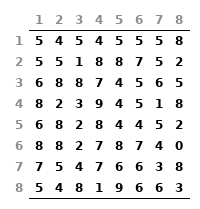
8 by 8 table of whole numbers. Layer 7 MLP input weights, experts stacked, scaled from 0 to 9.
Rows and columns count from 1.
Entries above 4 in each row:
6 6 7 4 4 5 6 5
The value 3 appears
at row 4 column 3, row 7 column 7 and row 8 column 8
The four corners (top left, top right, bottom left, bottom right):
5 8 5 3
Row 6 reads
8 8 2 7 8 7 4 0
